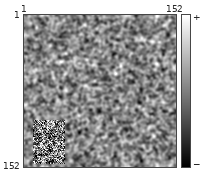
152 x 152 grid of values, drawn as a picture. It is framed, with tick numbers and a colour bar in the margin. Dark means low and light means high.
On average the colour sits 50% of the way up the scale. The bottom left is the roughest part. No overall slope runs across the table. In the bottom left lies a patch that is rougher than the rest. The texture is blotchy. No regular stripes run through it.
